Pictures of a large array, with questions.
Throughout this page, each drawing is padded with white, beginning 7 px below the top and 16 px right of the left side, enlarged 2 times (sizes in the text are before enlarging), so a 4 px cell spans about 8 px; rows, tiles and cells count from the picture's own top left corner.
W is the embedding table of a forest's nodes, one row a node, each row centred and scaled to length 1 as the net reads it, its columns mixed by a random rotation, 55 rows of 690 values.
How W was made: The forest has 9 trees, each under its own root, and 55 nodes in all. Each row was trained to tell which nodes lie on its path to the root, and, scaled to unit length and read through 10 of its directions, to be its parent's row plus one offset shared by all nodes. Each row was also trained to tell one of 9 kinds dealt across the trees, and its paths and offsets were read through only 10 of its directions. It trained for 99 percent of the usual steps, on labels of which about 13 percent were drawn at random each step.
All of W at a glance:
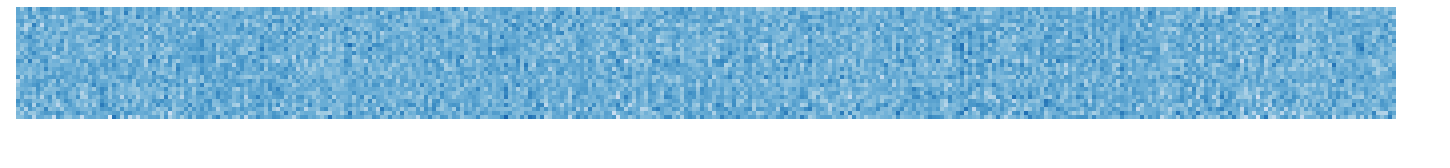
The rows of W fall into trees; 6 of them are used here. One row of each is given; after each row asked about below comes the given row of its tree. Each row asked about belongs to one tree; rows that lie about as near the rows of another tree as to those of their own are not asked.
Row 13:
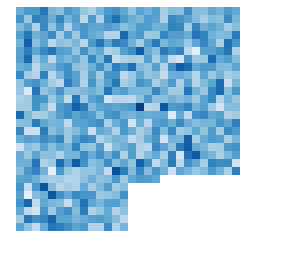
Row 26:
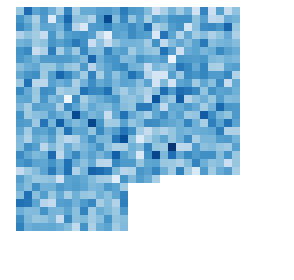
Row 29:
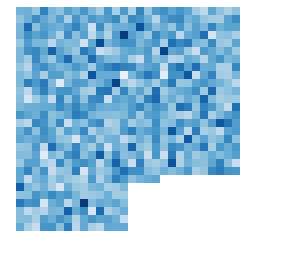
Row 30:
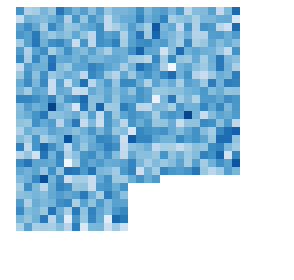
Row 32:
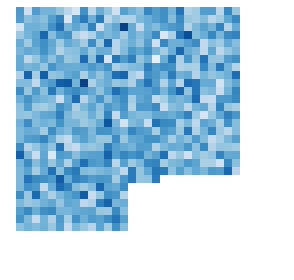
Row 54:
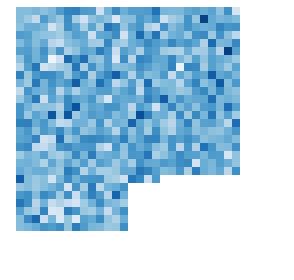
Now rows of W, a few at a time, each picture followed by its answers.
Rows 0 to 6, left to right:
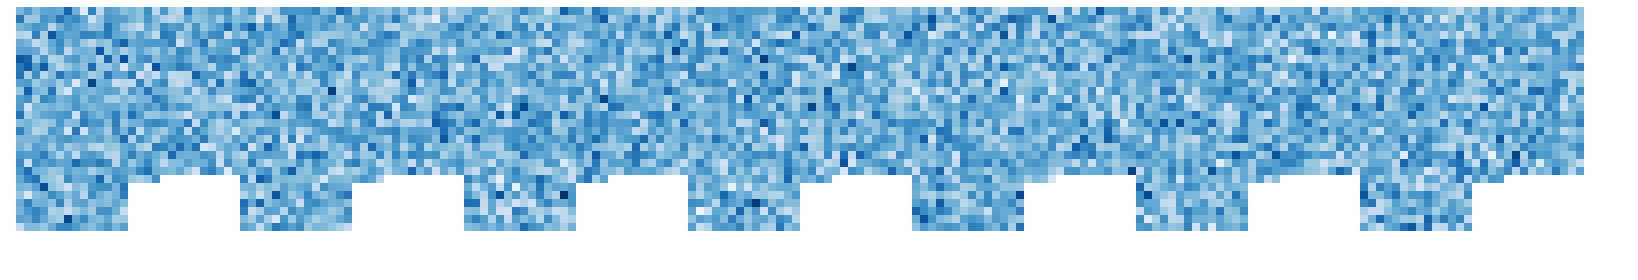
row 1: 26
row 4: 13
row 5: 29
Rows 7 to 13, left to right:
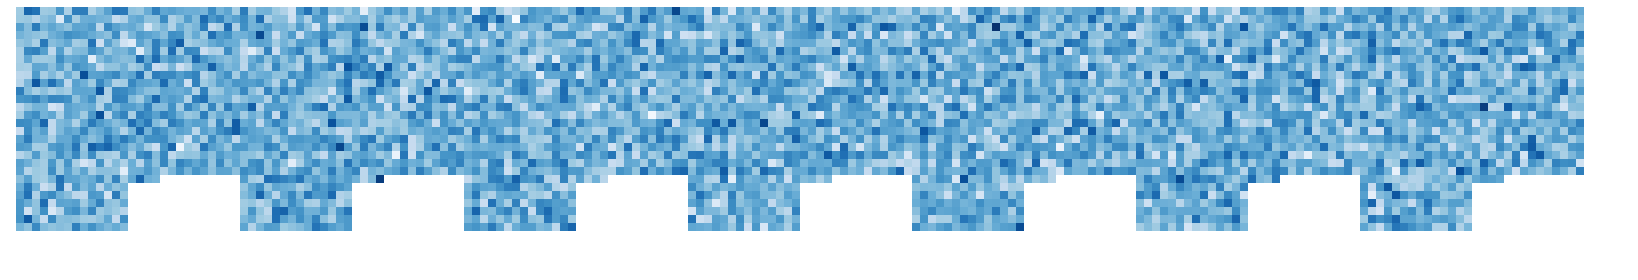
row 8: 30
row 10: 29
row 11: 29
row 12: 32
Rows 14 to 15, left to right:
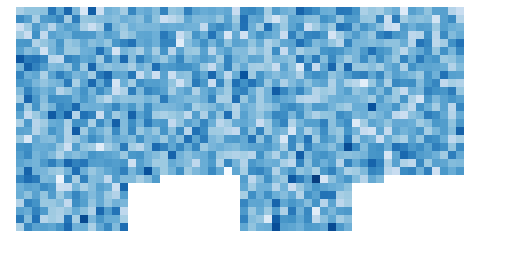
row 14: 54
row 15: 26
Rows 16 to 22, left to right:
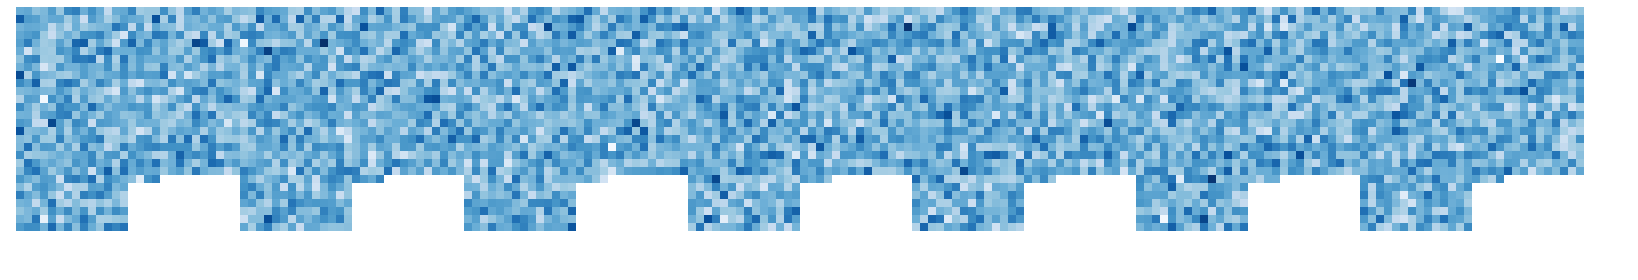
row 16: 54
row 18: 29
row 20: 54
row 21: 54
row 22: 54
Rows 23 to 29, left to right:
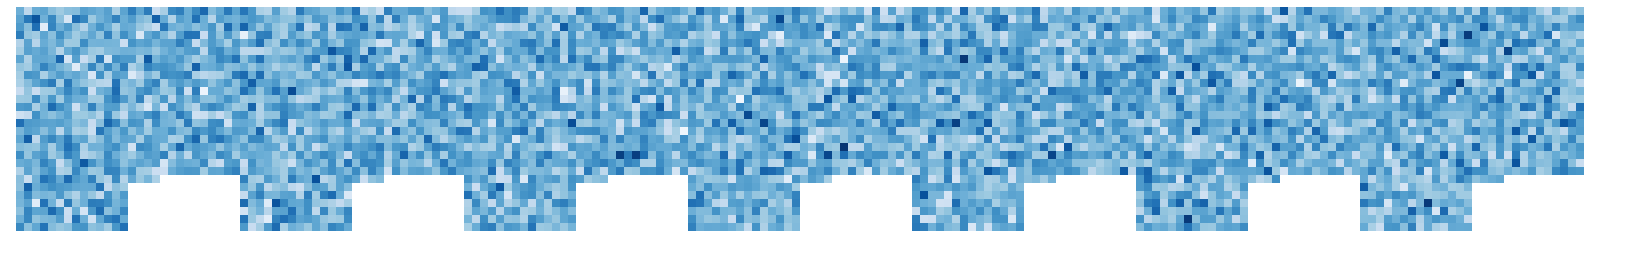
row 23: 32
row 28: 29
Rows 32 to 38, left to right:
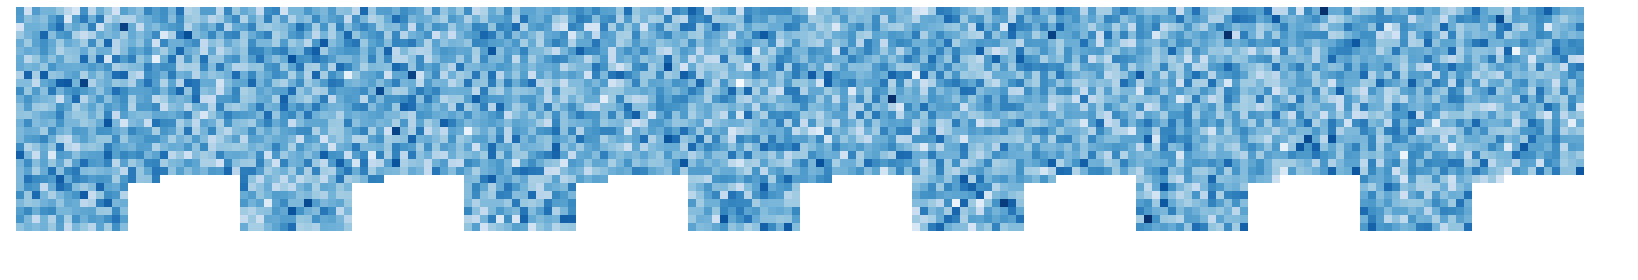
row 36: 32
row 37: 13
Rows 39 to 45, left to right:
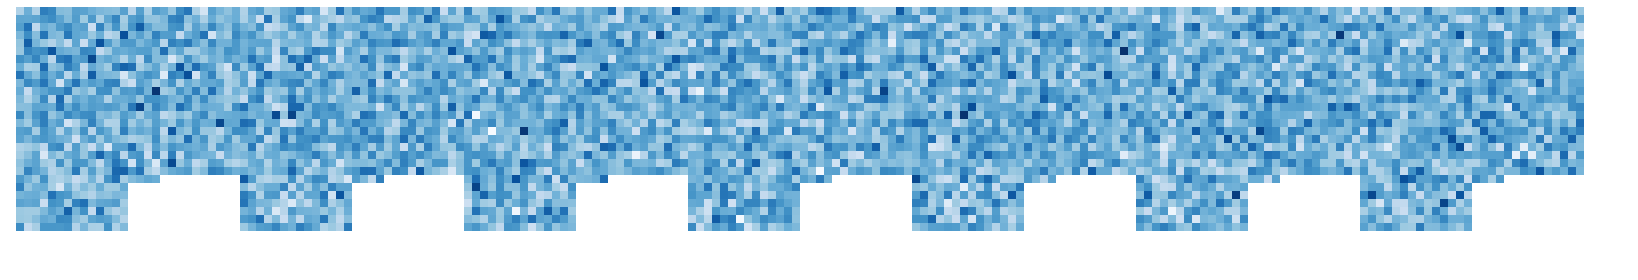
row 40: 54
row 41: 32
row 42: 32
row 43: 54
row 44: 29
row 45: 32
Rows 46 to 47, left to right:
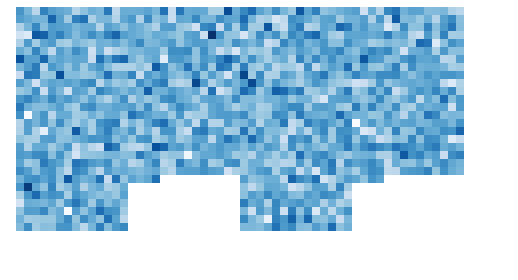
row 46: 32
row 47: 26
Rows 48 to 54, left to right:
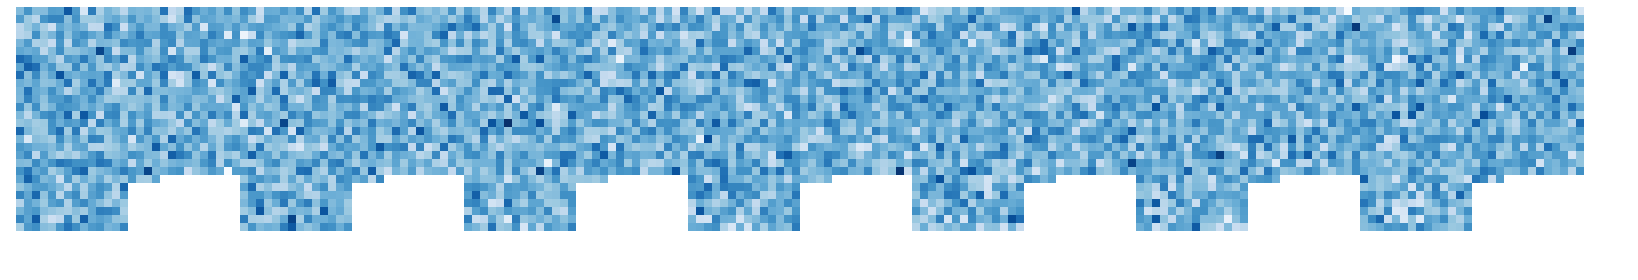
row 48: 54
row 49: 29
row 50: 29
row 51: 32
